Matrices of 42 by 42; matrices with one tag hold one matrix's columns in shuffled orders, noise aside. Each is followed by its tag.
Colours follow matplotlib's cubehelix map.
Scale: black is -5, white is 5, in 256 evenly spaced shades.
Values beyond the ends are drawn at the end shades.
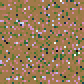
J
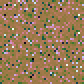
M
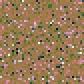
J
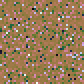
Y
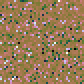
J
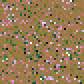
J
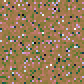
M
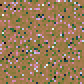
M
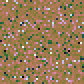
J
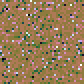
M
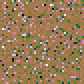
M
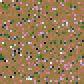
J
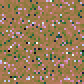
J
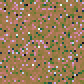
M
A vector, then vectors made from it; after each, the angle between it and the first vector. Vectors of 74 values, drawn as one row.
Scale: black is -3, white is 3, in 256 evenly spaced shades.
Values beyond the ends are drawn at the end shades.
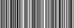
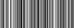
orthogonal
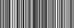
orthogonal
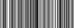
orthogonal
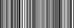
partly aligned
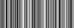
nearly parallel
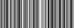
partly aligned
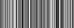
partly opposed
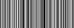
nearly opposite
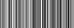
orthogonal
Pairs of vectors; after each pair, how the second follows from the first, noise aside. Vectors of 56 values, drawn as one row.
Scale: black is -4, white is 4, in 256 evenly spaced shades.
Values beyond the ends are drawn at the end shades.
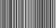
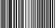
scaled up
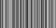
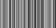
reversed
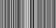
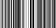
scaled up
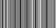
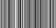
reversed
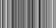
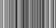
reversed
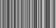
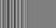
partly zeroed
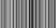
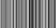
copied
